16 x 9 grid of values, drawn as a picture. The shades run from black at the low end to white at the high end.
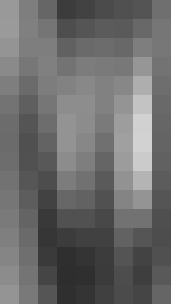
On average the colour sits 40% of the way up the scale. The bottom middle is the ninth with the lowest average. Values change most from cell to cell in the middle right. The ninth with the highest average is the middle right. The bottom middle is the smoothest part.
